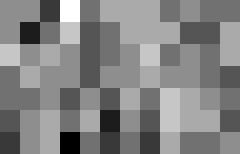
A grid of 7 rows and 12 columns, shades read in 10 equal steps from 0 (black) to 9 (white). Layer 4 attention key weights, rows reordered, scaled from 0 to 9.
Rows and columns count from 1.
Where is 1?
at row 2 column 2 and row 6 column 6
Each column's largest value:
7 6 6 9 6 6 6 7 7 6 6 6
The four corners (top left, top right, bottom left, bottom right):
5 4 2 5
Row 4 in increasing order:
3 3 4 4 5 5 5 5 5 5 6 6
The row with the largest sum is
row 3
